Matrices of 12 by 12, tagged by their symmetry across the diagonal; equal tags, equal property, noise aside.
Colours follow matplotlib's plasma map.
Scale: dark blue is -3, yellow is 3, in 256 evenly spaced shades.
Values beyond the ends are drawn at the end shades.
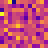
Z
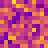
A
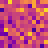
Z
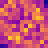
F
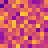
F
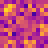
F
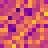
F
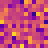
Z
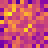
F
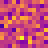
A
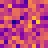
A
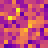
F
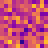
A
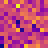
A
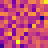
Z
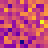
Z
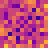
F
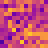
A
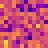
A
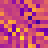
Z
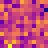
Z
